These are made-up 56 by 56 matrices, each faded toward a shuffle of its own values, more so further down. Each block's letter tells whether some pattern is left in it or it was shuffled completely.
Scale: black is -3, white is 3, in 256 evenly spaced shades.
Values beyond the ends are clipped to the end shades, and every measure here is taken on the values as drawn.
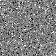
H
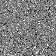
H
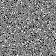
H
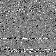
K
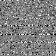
K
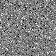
H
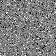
H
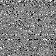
K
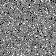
H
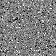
H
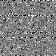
K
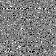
K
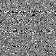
K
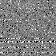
K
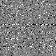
K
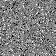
H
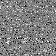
K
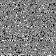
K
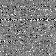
K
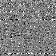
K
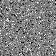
H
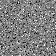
H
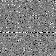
K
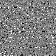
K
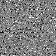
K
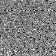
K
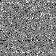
K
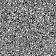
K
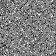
H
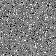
H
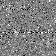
K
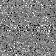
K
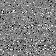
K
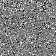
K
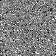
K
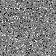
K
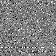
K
